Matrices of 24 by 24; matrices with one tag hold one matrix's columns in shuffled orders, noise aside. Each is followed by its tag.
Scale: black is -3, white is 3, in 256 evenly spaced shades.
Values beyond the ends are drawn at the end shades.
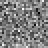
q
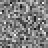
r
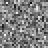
r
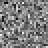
r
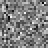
r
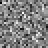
r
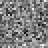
q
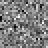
r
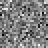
q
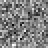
q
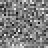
q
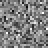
r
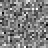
q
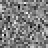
r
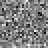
q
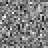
r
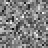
r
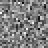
r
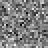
q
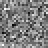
q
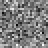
q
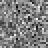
r
